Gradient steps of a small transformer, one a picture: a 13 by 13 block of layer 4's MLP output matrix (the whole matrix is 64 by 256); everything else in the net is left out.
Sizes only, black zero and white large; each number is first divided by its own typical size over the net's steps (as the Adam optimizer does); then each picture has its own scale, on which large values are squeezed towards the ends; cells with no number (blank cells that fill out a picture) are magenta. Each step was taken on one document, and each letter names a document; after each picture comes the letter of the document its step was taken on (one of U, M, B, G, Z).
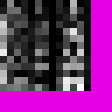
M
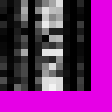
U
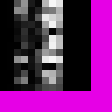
U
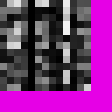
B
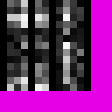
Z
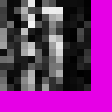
U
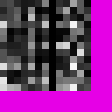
M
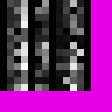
Z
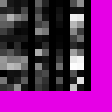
M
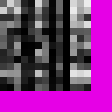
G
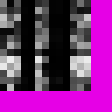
G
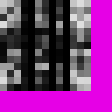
G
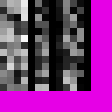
Z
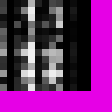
U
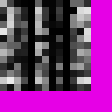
G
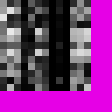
G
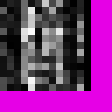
U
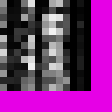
U
